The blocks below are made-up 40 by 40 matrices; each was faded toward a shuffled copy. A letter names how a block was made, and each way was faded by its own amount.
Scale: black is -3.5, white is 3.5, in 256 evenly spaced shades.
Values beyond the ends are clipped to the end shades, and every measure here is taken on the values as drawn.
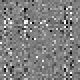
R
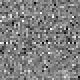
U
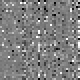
R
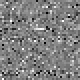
U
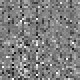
R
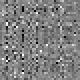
R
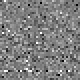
U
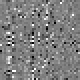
R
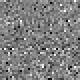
U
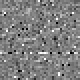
U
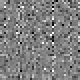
R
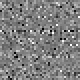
U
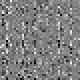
R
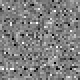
U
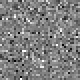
U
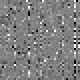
R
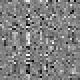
R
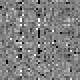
R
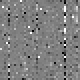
R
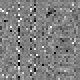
R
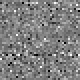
U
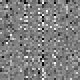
R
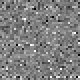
U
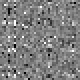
R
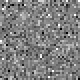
U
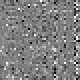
R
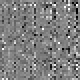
R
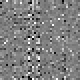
R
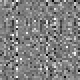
R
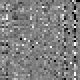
R
